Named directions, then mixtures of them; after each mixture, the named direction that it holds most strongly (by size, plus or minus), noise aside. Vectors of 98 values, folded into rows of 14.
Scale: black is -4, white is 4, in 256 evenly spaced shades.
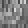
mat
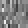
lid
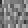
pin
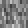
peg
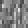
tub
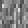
tub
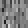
lid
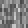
tub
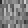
pin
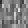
tub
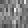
mat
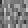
pin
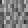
pin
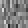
lid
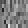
lid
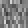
peg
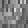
mat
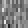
lid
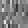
lid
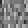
pin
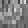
mat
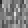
tub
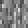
tub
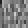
pin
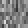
lid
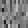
lid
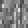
tub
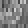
mat
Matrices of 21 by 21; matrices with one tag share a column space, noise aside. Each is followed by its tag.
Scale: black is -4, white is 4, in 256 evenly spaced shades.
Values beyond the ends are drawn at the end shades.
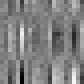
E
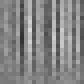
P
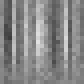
P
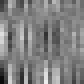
E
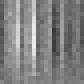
P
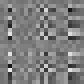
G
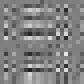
G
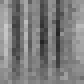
P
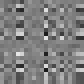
G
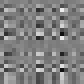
G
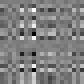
G
